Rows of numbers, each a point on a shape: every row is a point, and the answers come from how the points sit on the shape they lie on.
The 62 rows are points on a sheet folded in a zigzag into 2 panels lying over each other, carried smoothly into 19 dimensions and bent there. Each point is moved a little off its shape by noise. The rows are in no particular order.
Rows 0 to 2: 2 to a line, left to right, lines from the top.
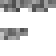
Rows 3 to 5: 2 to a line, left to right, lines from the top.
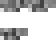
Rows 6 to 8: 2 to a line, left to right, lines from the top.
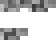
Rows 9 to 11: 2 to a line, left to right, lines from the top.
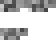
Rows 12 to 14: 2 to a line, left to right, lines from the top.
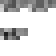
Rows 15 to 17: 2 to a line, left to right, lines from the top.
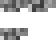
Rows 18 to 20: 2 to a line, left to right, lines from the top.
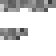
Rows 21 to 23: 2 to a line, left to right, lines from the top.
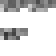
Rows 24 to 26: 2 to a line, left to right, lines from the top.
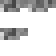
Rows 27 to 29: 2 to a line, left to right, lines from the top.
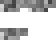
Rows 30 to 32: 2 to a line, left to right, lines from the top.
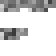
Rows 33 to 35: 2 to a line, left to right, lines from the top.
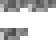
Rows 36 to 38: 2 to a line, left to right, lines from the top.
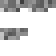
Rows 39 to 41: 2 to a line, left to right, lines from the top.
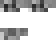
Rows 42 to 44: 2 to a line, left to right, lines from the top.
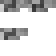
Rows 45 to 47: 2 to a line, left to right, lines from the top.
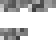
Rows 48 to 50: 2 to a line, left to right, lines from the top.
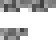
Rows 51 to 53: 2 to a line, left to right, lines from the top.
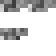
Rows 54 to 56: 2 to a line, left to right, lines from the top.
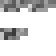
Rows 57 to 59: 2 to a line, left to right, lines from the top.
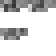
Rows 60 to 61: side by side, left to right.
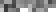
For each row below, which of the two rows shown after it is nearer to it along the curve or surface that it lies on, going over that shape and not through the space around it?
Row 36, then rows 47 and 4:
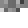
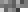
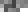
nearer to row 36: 47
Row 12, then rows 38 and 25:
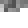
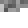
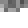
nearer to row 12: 25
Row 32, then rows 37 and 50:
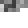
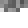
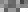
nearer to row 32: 37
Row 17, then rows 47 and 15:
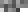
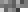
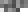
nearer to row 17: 47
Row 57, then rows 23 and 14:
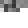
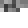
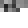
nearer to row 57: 14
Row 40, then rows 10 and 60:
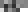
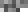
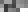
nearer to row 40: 60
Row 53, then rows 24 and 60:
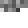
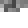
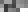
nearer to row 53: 60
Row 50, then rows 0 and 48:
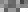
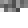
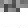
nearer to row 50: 48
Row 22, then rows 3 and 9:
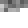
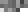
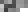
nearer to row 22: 3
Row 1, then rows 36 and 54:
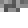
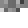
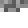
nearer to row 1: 54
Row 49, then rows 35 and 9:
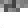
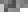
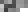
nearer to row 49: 35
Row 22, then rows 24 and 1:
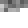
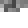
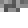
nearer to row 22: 24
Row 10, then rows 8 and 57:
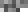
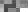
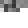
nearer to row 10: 8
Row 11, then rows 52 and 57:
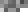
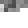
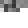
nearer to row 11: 57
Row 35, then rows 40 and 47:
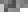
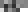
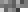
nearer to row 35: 40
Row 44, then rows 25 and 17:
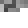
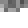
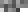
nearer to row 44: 17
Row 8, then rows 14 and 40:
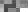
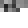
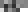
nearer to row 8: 14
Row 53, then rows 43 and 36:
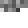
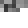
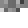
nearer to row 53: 36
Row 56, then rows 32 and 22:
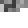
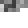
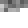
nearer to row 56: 32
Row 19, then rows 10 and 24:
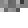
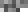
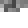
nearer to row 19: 10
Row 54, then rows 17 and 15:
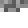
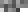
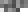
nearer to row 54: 17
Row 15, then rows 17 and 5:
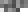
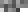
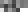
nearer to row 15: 5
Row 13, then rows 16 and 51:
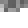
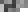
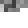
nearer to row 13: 51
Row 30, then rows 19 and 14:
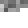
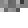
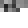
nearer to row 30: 19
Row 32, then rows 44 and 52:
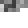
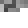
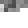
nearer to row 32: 52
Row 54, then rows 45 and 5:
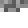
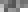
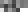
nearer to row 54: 5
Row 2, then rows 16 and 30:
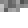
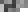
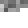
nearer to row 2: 30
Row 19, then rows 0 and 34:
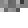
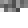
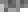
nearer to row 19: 0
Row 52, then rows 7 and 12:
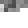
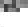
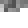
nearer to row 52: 12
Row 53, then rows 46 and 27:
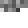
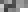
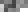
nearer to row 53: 46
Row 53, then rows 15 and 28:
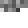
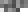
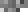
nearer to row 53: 28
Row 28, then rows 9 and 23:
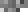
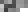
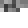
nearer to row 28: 23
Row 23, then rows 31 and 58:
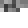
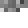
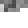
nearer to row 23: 31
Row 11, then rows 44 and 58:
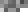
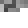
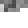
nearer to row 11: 44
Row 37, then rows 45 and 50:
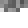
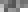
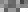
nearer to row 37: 45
